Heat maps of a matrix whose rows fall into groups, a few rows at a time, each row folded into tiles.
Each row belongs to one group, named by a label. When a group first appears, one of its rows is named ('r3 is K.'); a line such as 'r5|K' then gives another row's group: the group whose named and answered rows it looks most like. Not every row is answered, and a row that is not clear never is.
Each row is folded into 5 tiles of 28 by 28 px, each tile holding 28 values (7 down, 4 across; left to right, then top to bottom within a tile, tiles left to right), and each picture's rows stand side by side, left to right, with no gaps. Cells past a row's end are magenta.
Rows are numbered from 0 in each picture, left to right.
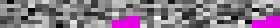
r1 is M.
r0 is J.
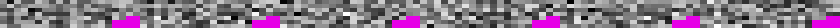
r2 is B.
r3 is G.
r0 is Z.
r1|M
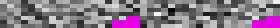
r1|J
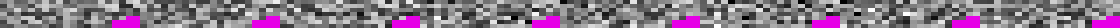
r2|G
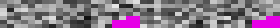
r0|G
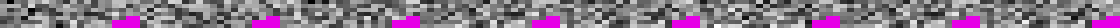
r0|J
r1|G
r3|J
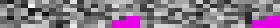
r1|Z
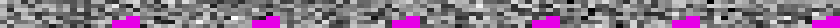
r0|G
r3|G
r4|J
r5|M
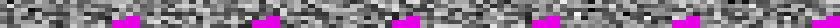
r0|Z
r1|G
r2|G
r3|Z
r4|M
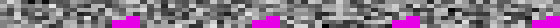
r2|G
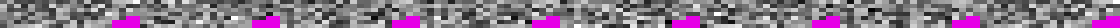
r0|J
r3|M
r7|J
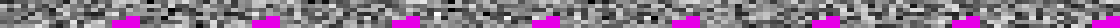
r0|J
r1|J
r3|M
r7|G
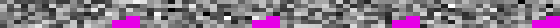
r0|J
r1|M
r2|Z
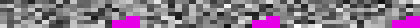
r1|G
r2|J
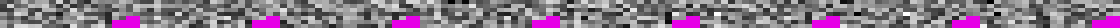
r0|Z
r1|B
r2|G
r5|M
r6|B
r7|Z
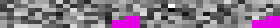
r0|Z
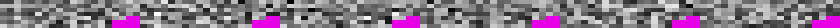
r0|B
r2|M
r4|G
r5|G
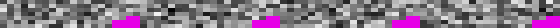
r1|J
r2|J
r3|G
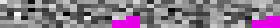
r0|M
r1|Z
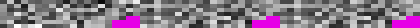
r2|B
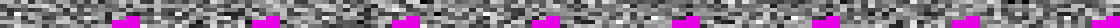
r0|M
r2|G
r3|B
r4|J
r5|J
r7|B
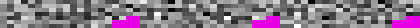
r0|G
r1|M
